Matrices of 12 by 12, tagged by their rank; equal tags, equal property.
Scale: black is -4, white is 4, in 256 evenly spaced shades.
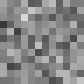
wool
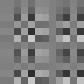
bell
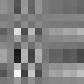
bell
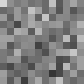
wool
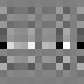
bell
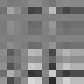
bell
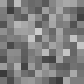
wool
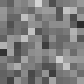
wool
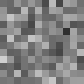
wool
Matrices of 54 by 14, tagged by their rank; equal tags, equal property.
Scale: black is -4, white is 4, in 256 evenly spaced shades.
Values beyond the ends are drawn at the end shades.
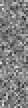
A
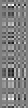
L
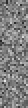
A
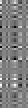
L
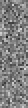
A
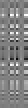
L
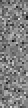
A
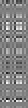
L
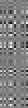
L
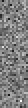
A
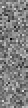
A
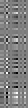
L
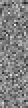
A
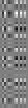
L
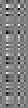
L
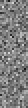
A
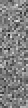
A
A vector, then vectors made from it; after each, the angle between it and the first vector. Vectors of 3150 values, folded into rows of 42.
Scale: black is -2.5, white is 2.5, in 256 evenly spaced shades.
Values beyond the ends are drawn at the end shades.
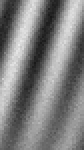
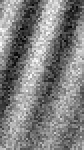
nearly opposite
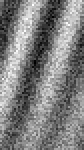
nearly parallel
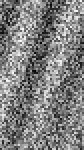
partly aligned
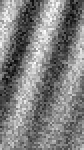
nearly opposite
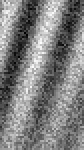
nearly opposite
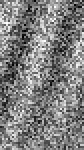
partly opposed
